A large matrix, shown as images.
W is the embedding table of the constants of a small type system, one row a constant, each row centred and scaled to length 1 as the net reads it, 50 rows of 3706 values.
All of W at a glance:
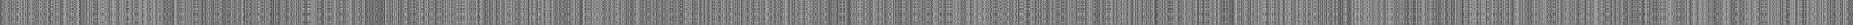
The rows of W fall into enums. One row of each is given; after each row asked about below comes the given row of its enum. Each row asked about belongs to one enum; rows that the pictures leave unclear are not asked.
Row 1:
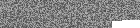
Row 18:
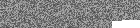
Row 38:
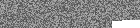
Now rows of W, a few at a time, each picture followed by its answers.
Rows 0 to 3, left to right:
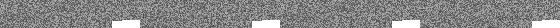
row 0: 38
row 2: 38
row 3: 18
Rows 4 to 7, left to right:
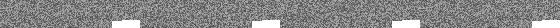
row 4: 18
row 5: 1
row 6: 38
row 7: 18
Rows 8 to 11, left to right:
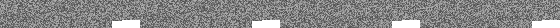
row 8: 38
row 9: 38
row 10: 18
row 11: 18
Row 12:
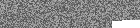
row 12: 38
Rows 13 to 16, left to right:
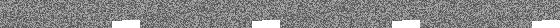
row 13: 1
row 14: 38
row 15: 38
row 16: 18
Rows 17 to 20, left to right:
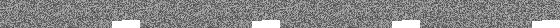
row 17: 18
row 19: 18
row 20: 1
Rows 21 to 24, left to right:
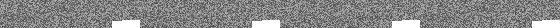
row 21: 38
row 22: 1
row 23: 18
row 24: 38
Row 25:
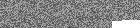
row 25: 18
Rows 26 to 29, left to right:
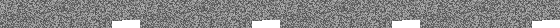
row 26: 38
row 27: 38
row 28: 38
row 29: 38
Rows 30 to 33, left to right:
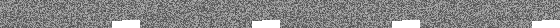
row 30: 1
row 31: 38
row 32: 1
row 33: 18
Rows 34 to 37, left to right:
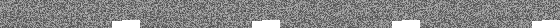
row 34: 1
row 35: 1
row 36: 18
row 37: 18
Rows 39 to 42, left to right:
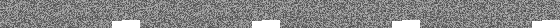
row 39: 18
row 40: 18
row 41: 1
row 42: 1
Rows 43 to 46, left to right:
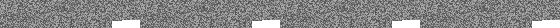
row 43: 38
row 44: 38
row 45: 38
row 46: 38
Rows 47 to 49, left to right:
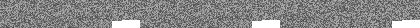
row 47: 18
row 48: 18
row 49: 38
